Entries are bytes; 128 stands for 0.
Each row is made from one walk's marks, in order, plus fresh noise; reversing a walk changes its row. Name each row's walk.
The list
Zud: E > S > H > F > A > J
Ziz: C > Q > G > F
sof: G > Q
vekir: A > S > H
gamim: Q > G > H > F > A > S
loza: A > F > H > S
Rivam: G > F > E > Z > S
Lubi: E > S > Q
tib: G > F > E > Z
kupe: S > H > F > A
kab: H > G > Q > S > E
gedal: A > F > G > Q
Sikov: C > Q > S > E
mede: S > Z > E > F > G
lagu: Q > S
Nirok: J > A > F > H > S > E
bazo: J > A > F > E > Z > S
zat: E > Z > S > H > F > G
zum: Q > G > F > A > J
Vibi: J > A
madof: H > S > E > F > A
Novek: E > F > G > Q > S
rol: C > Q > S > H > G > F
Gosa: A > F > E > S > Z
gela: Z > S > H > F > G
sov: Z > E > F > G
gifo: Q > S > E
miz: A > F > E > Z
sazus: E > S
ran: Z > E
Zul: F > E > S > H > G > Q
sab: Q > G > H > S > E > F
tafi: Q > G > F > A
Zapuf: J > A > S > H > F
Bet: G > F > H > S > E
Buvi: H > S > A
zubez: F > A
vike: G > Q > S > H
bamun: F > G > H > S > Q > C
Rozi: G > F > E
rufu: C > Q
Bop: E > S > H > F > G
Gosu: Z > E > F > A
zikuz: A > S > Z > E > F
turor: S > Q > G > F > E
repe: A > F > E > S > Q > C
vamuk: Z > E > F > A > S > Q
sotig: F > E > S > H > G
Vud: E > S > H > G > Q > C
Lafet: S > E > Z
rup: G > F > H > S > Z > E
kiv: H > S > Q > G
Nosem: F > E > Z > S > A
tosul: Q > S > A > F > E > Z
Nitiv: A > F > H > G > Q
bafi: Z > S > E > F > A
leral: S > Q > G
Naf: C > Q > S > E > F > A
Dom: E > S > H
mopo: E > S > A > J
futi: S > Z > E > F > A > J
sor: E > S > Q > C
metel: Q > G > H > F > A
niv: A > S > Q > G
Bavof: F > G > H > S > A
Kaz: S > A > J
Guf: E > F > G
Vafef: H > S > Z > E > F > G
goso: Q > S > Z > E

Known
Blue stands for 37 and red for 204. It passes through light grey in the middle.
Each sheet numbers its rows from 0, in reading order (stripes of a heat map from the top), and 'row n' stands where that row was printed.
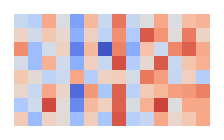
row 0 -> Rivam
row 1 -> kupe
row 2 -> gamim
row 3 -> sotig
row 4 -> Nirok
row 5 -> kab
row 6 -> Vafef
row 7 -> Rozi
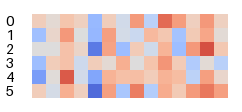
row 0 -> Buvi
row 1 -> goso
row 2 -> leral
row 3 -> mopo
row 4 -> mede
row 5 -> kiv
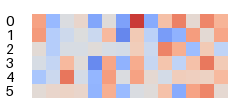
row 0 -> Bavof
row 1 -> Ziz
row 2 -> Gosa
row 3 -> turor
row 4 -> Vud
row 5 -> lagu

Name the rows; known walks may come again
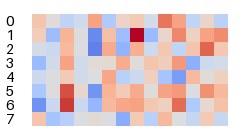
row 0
Nirok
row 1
Bet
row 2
turor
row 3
Gosu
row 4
Sikov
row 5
gela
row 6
zat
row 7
repe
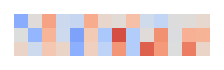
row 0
sor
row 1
Zul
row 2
kupe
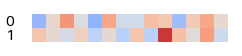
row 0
goso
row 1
vekir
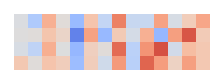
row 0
tib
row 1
leral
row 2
madof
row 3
Buvi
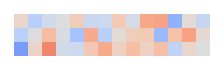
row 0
miz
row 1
gifo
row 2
sazus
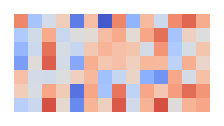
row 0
gamim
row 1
Zud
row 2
sov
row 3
mede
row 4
rufu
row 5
kiv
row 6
Vafef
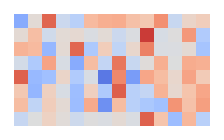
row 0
Dom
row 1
Kaz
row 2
Vibi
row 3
Rivam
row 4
Nitiv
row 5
Rozi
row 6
rol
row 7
zikuz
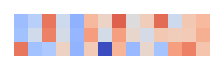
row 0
Bop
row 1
Vud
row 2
tafi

